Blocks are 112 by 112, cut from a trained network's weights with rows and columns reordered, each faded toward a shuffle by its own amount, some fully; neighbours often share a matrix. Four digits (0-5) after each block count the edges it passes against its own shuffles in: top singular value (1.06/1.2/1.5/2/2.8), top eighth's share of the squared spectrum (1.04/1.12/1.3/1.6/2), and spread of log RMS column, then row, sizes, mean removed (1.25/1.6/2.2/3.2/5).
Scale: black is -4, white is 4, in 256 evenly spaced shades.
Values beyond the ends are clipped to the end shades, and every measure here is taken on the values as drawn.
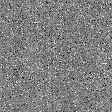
1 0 0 0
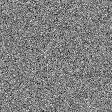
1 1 0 0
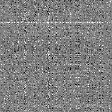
3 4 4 2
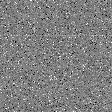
0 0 0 0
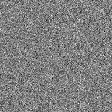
3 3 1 0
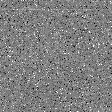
0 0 0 0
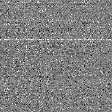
3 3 3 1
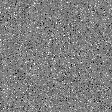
0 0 0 0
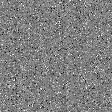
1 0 0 0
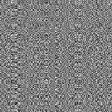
5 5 4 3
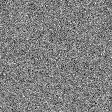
0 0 0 0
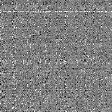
3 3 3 2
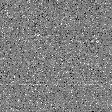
2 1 1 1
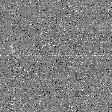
2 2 2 0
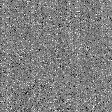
2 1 0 1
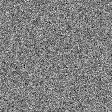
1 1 0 0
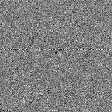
3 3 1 2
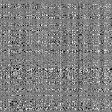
4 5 1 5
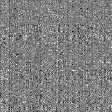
3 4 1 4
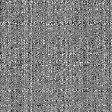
4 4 1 4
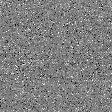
1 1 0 0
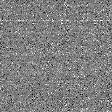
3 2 2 1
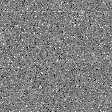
1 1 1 0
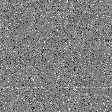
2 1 1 0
